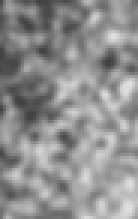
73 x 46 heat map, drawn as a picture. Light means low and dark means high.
Ninth with the lowest average: bottom right. Mirror symmetry: none. Slope: up to the top left. Stripes: none.
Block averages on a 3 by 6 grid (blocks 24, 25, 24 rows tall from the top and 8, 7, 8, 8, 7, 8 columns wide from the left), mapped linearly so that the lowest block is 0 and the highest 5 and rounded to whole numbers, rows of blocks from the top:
545332 | 452111 | 312100
